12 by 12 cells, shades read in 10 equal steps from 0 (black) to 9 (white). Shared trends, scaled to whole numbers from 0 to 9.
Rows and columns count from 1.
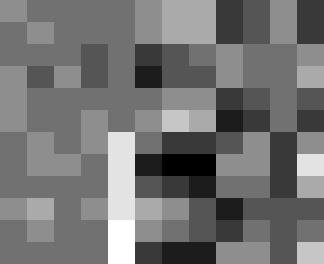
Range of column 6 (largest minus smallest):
5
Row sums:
50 50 46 46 47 49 49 47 46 52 51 49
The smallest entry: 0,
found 2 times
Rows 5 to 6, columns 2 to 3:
4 4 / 4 4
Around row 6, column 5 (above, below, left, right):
4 8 5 5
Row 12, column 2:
4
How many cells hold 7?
2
